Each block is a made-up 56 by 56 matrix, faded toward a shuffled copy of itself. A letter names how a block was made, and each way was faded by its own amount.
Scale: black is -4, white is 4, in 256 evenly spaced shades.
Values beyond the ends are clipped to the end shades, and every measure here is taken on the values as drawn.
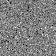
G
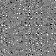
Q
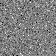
G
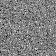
G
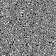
G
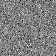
G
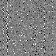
Q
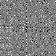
Q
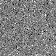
G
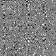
Q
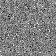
G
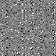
Q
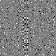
Q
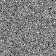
G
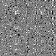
Q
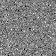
G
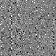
Q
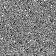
G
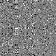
Q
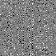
Q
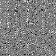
Q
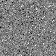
G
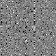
Q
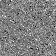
G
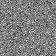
G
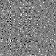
Q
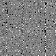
Q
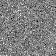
G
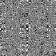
Q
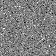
G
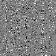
Q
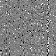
Q
